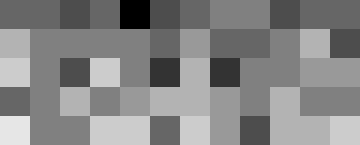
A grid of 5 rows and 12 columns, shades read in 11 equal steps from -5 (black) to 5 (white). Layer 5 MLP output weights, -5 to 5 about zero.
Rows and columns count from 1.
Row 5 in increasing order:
-2 -1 0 0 1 2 2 3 3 3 3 4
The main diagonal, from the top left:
-1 0 -2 0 3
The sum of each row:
-17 0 2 9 18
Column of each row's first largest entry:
8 1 1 3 1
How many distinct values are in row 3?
6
